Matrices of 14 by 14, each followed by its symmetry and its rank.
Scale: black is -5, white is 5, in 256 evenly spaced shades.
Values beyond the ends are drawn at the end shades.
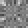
symmetric, rank two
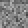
neither, full rank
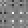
symmetric, rank two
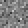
antisymmetric, full rank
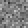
neither, full rank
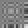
symmetric, rank one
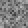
symmetric, full rank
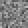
antisymmetric, full rank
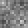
symmetric, rank three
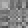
symmetric, rank three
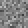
neither, full rank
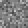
symmetric, full rank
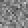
neither, full rank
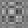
symmetric, rank one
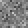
symmetric, full rank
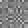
symmetric, rank three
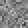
symmetric, full rank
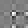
symmetric, rank one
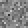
neither, full rank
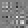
symmetric, rank two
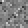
antisymmetric, full rank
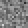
antisymmetric, full rank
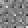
symmetric, rank three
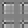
symmetric, rank one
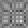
symmetric, rank two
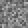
symmetric, full rank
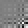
symmetric, rank one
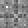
symmetric, rank three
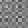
symmetric, rank two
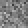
antisymmetric, full rank
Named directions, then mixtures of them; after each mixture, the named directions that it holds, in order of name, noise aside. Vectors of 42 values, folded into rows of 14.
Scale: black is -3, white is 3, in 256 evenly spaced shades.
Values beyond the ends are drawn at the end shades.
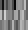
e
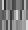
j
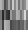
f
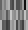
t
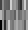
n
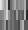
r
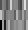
n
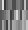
j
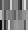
n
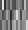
j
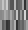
r, t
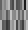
t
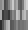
f, n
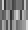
j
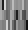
j, t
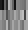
e, r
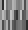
j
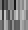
e, f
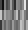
e, n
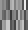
t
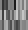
e, f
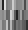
j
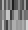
f, j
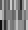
n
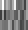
e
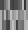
e, t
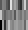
n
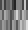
e, j
